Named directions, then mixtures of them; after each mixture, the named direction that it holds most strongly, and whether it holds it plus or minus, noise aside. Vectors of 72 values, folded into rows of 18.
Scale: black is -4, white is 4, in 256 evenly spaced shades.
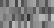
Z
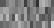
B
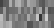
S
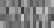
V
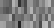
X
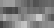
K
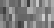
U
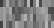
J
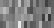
U, minus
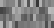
J, minus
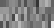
B, plus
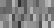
X, plus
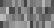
V, minus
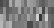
S, plus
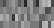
B, plus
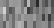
U, minus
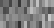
U, plus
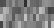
J, plus
